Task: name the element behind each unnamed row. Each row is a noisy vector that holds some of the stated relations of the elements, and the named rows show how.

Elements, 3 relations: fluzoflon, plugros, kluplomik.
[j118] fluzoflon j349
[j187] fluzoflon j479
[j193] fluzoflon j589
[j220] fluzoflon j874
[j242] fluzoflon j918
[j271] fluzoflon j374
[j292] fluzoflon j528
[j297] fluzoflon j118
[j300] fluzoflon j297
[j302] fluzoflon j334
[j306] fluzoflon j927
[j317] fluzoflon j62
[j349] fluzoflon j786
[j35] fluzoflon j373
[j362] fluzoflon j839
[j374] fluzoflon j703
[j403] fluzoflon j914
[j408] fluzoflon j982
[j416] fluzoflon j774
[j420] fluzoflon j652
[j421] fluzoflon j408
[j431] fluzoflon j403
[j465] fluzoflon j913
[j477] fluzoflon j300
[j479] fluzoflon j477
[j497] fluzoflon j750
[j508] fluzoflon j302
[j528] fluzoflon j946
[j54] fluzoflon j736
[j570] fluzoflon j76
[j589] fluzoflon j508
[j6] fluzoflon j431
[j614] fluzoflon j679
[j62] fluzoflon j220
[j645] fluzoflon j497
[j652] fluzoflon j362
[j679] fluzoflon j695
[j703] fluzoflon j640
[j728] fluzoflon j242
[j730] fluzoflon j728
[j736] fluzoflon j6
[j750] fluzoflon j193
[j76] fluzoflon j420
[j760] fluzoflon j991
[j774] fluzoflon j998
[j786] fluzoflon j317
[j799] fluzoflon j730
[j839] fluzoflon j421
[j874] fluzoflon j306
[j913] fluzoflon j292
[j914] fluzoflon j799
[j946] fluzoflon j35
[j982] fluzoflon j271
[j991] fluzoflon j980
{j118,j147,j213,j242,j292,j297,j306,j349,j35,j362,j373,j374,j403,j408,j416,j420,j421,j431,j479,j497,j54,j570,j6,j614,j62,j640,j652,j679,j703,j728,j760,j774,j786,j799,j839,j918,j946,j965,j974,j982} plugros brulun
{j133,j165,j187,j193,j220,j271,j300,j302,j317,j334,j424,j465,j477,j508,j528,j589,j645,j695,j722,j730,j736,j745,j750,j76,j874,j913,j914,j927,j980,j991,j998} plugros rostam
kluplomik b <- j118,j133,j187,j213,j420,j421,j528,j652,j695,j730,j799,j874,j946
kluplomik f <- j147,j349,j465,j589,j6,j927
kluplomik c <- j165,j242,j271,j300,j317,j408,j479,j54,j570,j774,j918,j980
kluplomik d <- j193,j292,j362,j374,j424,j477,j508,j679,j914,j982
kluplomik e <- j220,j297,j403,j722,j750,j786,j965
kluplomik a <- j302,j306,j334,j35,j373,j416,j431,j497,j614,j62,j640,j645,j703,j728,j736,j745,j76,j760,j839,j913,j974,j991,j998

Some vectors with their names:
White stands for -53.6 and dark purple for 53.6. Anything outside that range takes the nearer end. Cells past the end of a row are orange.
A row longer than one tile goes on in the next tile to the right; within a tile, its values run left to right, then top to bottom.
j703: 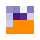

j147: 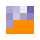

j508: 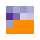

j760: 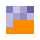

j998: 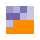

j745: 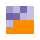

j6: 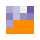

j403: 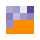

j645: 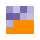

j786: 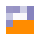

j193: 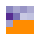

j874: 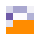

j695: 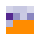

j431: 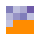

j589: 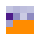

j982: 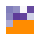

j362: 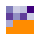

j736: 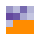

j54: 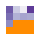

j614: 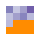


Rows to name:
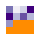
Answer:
j570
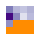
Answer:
j165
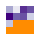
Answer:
j76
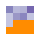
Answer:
j373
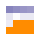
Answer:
j306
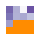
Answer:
j918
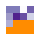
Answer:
j374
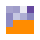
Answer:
j965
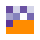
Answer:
j477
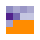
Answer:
j914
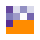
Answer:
j300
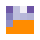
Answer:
j774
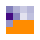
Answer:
j980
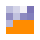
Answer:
j799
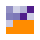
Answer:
j839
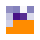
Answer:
j640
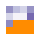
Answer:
j349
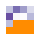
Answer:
j220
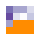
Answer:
j317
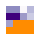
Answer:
j271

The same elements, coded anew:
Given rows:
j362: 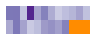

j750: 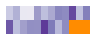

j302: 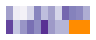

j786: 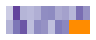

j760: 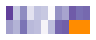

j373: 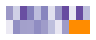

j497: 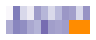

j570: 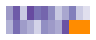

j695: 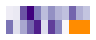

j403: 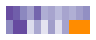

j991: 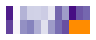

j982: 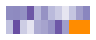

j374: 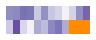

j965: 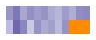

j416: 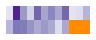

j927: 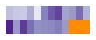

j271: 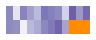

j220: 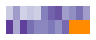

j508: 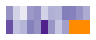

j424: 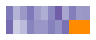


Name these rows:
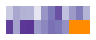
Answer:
j874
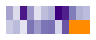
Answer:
j465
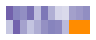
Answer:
j421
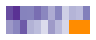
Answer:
j799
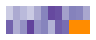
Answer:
j317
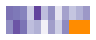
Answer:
j431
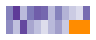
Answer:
j728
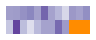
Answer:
j408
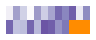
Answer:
j645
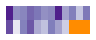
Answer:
j730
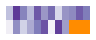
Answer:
j479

